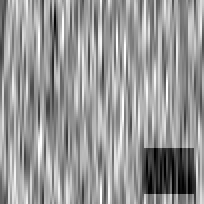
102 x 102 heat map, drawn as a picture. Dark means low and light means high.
Odd patch: lower, in the bottom right. Ninth with the lowest average: bottom right. Grain: streaks running down. Mirror symmetry: none.
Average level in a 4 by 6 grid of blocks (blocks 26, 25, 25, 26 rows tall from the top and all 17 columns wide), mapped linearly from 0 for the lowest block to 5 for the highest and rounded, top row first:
544454 | 445554 | 444554 | 554501
